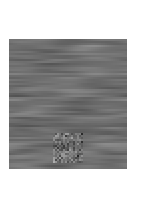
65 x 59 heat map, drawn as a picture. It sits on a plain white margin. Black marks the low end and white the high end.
A few values lie far out on both sides of the bulk. The halves do not mirror each other. An odd patch, rougher than its surroundings, sits in the bottom middle. No overall slope runs across the table. Values change most from cell to cell in the bottom middle. Streaks run across, left to right.
